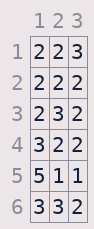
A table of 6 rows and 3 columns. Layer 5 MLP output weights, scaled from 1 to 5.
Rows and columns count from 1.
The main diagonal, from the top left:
2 2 2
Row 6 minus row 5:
-2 2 1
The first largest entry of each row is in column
3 1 2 1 1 1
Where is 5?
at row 5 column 1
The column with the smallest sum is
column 3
